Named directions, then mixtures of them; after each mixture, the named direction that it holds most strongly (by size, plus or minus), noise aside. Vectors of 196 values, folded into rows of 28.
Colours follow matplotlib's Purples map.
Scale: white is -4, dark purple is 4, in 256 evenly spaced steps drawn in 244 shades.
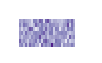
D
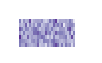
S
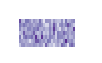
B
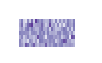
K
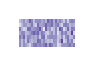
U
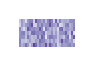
U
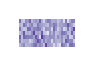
B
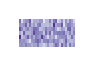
S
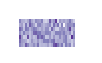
S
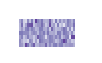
K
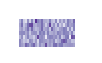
K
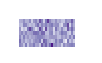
D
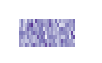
K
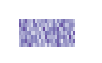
U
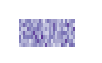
B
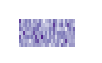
B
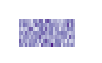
D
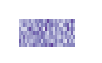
U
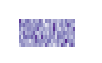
B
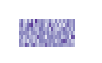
K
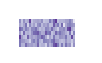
S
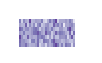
S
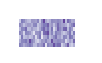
B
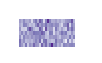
D
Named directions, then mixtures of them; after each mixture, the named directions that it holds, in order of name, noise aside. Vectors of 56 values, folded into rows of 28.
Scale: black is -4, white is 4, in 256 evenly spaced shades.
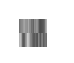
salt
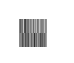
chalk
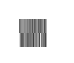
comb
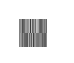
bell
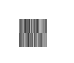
bell, chalk, salt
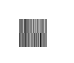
chalk, comb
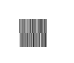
bell, comb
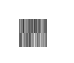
chalk, salt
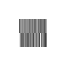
comb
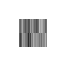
bell, salt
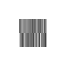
comb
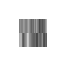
salt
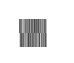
bell, comb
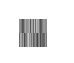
bell, comb, salt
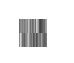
bell, salt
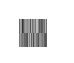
bell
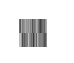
bell, comb, salt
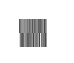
comb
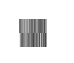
comb, salt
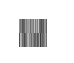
bell, comb, salt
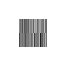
chalk, comb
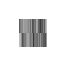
bell, comb, salt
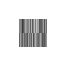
bell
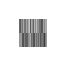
bell, chalk, salt
